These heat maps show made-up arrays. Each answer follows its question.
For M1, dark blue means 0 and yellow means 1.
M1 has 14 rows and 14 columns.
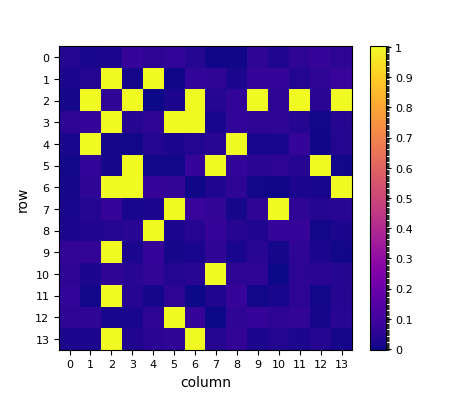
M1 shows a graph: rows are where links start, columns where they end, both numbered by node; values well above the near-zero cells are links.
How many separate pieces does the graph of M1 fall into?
2
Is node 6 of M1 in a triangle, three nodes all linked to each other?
yes
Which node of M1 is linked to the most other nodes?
node 2
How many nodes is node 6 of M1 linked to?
3
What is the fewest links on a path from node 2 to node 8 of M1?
3
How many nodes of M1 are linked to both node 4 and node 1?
0
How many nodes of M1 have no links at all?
1
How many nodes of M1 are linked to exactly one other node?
5
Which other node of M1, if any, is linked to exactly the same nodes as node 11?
node 9
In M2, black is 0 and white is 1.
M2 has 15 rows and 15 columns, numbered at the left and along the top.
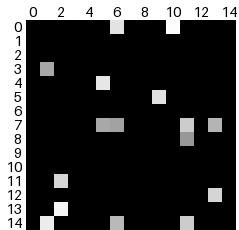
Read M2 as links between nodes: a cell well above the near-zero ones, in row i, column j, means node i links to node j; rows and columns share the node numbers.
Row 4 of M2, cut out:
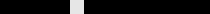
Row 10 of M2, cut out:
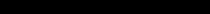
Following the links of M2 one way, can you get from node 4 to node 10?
no
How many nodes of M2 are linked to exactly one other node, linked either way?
6
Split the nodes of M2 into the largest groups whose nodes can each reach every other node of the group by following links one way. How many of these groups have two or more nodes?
0
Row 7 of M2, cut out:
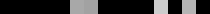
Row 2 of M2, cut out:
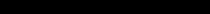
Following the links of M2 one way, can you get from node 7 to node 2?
yes
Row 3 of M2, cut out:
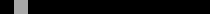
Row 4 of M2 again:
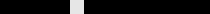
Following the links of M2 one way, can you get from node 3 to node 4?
no
